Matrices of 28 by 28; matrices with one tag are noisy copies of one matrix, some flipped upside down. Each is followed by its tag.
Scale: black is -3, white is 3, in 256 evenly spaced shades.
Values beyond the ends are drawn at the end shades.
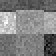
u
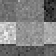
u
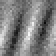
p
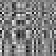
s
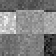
u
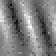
p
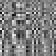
s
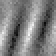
p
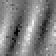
p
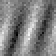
p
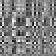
s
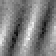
p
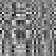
s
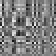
s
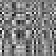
s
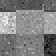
u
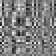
s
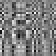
s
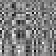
s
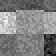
u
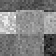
u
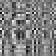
s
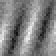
p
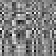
s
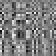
s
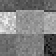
u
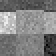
u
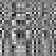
s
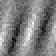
p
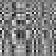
s
